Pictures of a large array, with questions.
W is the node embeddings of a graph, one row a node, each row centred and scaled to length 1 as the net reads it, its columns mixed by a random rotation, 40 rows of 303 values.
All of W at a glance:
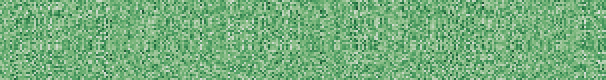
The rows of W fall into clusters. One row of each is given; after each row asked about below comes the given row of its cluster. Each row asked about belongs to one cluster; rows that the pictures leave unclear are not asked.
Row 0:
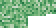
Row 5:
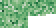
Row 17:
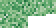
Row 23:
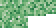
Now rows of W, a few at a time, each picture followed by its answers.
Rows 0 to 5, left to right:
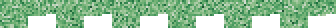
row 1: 23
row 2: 17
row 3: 23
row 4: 23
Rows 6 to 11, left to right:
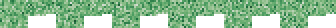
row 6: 5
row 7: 0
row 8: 5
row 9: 17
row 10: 17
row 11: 17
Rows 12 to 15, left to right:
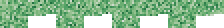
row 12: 23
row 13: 17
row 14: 23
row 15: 5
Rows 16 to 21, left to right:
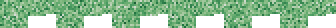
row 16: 17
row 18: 5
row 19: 17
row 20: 23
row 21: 0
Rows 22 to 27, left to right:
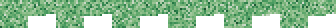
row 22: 23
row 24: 23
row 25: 0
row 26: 5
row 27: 17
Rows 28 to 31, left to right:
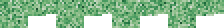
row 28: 0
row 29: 17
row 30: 5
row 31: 5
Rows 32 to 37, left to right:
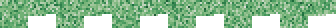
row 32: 23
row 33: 0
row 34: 23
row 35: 0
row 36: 17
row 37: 5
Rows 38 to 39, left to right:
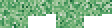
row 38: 17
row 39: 23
